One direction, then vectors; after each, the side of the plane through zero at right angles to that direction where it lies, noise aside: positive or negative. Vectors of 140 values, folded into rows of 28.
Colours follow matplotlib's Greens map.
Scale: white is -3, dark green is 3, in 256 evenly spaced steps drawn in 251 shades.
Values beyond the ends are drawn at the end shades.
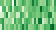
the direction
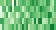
positive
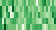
negative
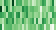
negative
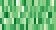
positive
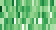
negative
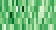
negative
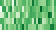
positive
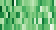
negative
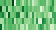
negative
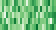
positive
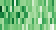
negative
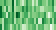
negative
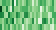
negative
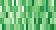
positive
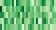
negative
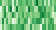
positive
